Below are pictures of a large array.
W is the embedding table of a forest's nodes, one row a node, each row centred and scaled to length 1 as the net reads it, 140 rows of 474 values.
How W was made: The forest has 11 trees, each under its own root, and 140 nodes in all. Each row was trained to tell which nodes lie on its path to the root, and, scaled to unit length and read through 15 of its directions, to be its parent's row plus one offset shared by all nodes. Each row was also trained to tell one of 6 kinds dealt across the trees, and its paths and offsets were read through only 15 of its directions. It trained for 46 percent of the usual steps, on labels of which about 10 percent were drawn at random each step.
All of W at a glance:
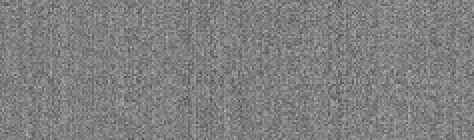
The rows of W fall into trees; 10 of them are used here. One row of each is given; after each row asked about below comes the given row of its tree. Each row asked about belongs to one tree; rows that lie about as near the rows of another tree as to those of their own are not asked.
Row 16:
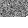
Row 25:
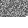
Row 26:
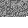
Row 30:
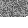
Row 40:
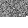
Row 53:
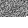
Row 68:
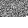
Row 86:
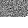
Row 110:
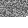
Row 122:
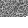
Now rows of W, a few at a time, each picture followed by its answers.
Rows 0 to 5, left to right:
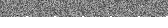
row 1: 110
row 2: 110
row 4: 68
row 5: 86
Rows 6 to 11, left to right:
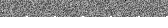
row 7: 122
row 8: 53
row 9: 30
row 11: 122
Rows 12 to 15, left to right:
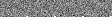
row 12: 25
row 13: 30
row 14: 122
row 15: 68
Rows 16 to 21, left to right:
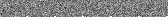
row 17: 16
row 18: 26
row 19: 53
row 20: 16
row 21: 25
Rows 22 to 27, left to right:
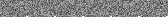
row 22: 53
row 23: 110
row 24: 16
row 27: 122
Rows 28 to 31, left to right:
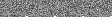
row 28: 30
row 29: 68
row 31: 25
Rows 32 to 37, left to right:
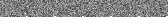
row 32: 30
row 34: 53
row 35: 16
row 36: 40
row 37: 40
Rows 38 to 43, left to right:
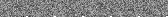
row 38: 30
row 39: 68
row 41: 30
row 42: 30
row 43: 26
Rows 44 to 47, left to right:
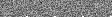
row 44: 86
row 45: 53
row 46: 53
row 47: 68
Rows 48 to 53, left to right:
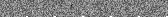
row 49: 68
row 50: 68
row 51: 40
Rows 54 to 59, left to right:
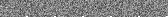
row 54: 68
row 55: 26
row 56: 86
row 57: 122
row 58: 26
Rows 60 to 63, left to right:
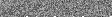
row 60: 53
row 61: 25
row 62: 122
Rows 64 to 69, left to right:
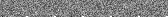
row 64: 53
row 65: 30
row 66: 68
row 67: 40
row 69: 53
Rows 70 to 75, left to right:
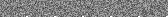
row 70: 122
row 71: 122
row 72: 53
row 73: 122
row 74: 40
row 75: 16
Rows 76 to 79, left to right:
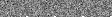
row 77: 30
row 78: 68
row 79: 25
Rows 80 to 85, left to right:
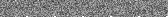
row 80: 25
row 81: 30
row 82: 122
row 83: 53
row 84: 86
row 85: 110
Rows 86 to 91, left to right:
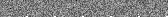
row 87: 68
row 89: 122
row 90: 53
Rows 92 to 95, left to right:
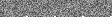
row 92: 68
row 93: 122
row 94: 68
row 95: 25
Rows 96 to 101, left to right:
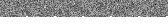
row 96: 30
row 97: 86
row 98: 110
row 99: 30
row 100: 122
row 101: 40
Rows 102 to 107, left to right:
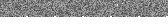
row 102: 30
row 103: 53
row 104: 16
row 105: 53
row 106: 16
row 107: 26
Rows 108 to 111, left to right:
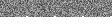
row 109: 40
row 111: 122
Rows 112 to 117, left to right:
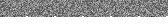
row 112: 26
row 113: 53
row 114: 26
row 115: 26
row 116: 122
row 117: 110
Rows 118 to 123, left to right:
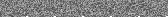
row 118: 86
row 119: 110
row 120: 68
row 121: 110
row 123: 26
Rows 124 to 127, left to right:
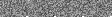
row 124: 110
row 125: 40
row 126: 25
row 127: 30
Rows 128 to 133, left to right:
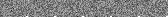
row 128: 86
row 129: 40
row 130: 40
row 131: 110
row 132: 68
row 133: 86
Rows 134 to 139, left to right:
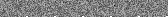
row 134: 30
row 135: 122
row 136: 16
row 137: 30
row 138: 68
